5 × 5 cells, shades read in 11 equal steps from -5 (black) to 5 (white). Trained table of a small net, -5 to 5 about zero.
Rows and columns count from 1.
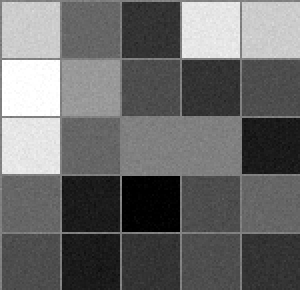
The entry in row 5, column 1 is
-2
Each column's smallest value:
-2 -4 -5 -3 -4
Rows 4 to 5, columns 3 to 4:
-5 -2 / -3 -2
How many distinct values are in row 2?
4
